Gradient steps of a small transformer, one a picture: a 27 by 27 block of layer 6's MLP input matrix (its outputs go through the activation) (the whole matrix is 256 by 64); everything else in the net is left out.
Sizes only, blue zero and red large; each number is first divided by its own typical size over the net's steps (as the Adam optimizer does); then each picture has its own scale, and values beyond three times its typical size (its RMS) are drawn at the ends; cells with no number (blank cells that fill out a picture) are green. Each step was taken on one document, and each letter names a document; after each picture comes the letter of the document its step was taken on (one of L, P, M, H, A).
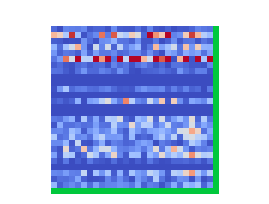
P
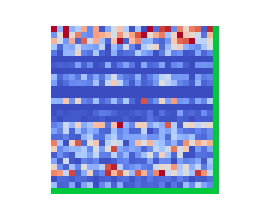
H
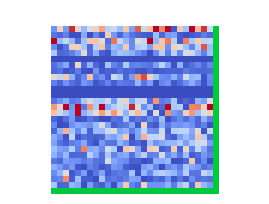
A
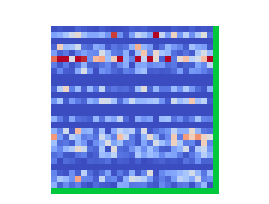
P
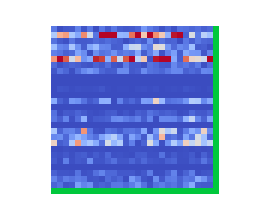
P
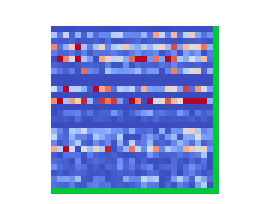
P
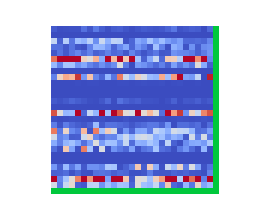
A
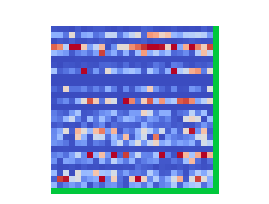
P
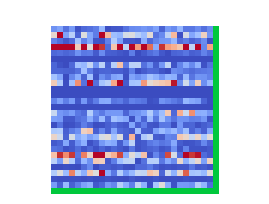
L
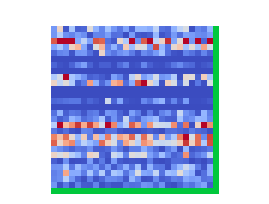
A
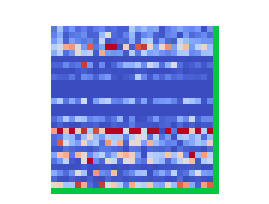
L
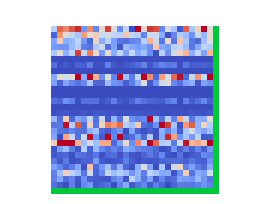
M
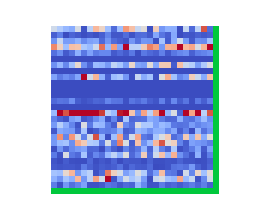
A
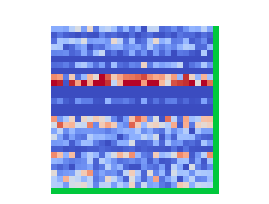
L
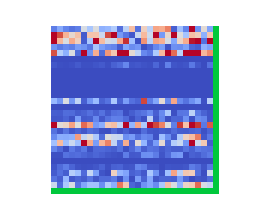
H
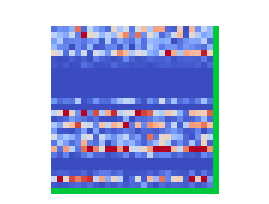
H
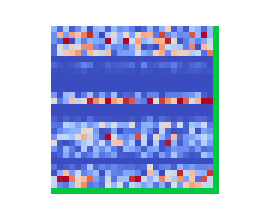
H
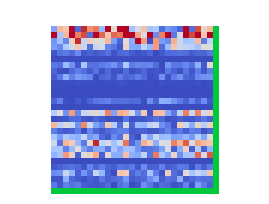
H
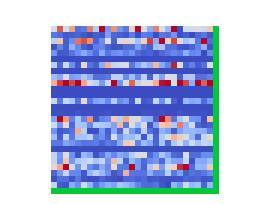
A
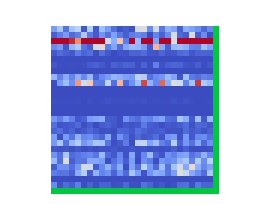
M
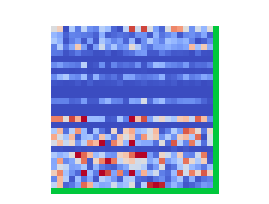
L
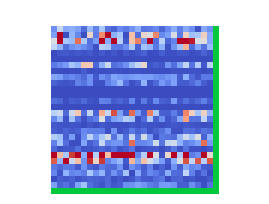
M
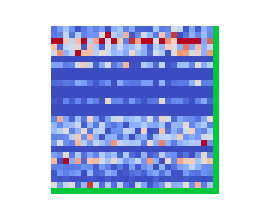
M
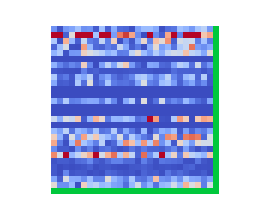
M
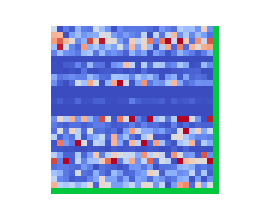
M
